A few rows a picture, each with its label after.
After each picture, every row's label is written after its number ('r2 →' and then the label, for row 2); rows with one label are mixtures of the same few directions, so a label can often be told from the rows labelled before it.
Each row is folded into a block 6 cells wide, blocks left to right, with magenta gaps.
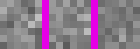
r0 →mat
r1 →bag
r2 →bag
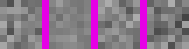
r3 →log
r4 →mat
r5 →mat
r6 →bag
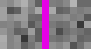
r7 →bag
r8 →bag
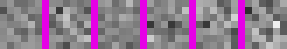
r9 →bag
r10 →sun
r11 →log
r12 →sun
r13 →mat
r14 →bag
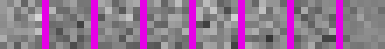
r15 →bag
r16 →bag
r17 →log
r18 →log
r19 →mat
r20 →mat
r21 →sun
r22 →sun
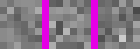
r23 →sun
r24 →log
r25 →bag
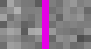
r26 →mat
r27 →sun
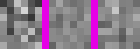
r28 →log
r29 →mat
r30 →mat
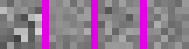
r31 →bag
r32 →bag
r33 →log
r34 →log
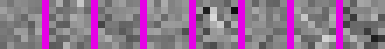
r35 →bag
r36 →log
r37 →sun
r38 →mat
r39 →sun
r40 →log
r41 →sun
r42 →sun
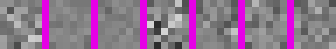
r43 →sun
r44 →mat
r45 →log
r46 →log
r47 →mat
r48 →mat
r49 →log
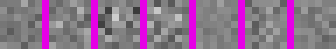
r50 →bag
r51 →mat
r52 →sun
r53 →log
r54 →bag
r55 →log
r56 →sun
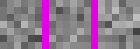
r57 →sun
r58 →log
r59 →mat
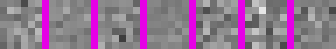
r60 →bag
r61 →mat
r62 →bag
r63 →mat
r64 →log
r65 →mat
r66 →sun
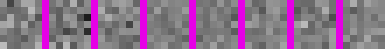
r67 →mat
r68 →bag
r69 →bag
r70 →sun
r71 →bag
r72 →mat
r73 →mat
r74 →log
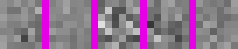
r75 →bag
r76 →mat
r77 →sun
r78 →sun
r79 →log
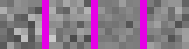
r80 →bag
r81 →bag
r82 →bag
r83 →mat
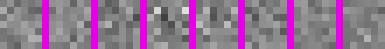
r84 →sun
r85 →bag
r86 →mat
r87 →sun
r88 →sun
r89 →bag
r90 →log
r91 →bag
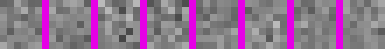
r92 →log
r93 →bag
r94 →log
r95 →log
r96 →mat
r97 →bag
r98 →mat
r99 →mat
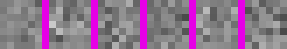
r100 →mat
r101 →sun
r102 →log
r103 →bag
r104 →sun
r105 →bag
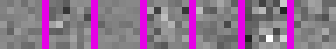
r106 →log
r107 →mat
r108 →sun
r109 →sun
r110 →bag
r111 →bag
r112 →log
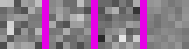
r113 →log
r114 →log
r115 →bag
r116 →mat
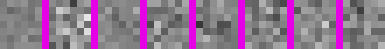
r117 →log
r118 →bag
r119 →sun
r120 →log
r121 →sun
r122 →log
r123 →bag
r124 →mat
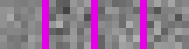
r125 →sun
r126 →mat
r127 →bag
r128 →log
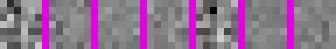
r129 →mat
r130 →log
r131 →bag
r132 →mat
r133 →mat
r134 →mat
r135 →bag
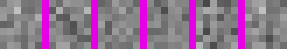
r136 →mat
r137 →sun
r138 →log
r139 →mat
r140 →log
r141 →mat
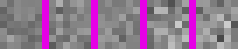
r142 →sun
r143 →log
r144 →bag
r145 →bag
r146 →bag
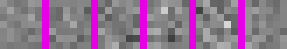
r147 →log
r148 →sun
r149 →sun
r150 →mat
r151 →bag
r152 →log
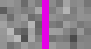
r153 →bag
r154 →mat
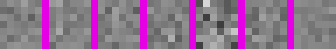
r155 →log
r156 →log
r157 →sun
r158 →bag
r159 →mat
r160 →sun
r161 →bag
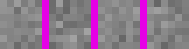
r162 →bag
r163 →mat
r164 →bag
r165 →log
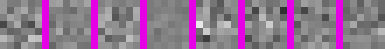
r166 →sun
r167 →log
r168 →sun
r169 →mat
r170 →sun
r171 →sun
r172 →log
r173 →mat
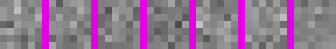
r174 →mat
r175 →mat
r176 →sun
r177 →bag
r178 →sun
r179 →bag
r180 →log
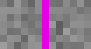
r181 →log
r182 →log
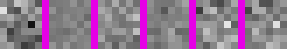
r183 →bag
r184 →bag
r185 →bag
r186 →mat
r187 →bag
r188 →bag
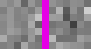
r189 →bag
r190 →sun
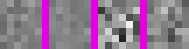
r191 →log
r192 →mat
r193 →bag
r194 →mat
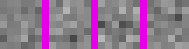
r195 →sun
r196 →mat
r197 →sun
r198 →log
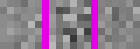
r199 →bag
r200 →bag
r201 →sun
